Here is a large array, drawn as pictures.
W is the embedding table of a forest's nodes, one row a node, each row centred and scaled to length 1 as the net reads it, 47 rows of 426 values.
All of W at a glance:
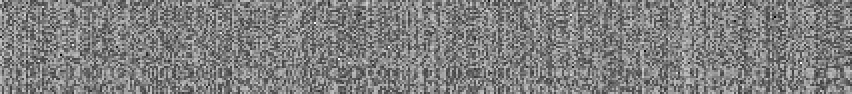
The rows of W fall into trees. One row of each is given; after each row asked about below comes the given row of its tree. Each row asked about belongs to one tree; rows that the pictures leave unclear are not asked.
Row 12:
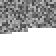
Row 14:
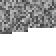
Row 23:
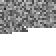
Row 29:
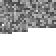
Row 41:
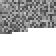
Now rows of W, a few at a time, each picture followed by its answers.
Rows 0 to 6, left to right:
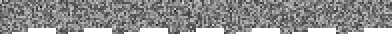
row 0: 12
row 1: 29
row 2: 29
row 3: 14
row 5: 23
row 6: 12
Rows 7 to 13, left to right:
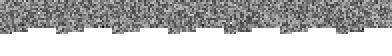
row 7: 23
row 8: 12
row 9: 12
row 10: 23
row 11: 23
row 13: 23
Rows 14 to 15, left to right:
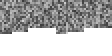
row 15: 12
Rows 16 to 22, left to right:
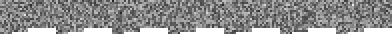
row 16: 41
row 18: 14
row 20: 41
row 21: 23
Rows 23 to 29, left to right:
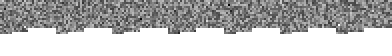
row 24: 12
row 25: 41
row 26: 14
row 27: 14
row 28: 12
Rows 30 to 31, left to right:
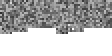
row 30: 23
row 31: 29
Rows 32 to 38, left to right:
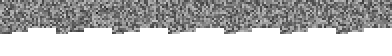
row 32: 14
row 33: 23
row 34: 12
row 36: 12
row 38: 12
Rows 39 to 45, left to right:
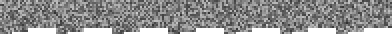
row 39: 23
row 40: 41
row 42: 29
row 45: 12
